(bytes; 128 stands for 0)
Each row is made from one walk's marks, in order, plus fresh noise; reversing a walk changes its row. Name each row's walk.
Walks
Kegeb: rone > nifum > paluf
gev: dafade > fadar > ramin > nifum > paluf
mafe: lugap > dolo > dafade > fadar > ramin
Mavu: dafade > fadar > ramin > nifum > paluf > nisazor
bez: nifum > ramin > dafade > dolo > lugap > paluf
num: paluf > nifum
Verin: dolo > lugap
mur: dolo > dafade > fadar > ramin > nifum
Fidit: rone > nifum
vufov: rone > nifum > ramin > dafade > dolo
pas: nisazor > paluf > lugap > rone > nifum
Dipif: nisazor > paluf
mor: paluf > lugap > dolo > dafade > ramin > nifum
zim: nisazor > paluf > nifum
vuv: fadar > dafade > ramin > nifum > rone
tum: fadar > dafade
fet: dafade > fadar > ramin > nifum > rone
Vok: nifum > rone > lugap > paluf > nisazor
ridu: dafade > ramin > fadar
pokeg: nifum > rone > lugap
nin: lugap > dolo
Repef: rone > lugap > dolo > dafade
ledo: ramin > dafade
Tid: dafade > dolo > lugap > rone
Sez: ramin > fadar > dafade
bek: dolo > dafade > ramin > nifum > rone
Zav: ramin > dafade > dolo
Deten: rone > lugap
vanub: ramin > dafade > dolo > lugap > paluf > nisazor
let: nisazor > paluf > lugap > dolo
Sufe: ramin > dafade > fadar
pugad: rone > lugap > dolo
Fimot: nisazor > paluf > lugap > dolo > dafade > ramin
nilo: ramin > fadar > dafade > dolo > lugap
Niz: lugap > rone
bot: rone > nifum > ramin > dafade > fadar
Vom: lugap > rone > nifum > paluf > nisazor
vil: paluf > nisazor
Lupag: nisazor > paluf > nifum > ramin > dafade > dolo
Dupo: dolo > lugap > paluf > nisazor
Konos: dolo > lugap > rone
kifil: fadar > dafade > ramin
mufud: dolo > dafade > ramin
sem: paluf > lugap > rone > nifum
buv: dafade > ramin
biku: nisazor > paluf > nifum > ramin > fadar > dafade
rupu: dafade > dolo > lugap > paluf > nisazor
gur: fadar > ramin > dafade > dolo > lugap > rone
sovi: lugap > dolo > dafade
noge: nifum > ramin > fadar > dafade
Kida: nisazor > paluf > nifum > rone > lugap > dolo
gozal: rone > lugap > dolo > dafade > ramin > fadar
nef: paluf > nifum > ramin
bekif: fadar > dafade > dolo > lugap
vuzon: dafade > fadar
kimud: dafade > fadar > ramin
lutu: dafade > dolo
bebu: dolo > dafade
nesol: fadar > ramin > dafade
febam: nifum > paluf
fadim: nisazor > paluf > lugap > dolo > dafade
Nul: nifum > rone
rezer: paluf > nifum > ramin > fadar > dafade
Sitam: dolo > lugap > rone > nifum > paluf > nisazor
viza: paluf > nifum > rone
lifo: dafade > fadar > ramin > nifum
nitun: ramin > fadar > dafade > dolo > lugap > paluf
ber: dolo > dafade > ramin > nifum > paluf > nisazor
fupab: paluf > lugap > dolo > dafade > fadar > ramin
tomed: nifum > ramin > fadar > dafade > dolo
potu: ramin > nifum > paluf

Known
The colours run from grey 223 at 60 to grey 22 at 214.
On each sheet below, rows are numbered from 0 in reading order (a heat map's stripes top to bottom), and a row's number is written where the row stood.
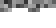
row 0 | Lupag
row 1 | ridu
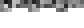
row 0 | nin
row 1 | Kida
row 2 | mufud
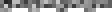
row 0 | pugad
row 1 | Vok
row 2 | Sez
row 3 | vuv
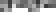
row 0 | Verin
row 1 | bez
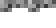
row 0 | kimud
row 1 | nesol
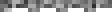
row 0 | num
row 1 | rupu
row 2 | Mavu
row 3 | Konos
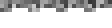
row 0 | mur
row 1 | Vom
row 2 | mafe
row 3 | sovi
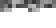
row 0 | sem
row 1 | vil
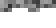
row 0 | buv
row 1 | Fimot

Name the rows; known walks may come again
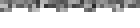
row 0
ber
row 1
pokeg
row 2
pas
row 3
mufud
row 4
Vom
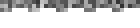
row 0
Dupo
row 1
Deten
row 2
mor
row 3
lutu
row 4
rezer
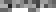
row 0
bebu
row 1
mafe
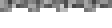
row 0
bekif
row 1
rupu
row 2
Kegeb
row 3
nitun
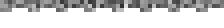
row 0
vanub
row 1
Sitam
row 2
biku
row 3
vufov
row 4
Niz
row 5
fet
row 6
Zav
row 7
Mavu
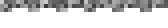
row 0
ledo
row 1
Fidit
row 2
sem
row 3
Sufe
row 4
lifo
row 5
Tid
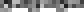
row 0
pugad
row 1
Konos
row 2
nef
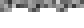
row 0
bez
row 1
buv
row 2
Sez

